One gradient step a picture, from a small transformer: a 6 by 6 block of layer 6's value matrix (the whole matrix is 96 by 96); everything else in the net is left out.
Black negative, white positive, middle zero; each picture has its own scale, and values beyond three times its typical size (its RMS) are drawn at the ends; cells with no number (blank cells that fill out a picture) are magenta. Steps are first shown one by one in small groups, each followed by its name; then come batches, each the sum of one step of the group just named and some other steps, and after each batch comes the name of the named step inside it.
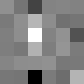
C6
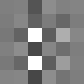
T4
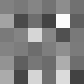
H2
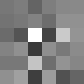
T4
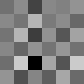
C6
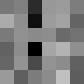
H2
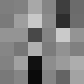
C6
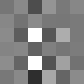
T4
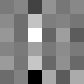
C6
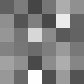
H2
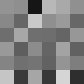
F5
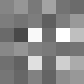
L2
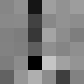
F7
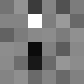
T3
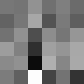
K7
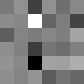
T3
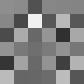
F5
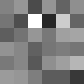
T3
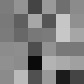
F7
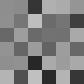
F5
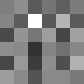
T3
